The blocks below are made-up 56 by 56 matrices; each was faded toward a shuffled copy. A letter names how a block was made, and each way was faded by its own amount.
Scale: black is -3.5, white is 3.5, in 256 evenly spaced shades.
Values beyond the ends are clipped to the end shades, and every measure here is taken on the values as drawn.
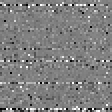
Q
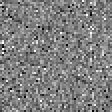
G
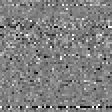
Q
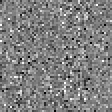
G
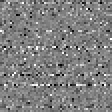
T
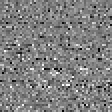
T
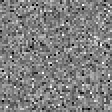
G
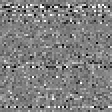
Q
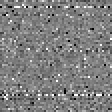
T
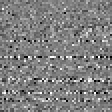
Q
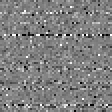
Q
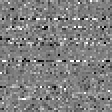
Q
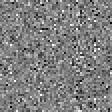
G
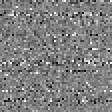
T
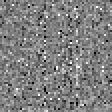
G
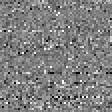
T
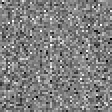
G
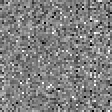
G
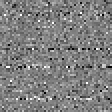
T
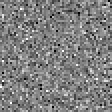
G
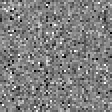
G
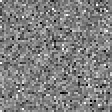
G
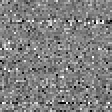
T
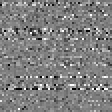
Q
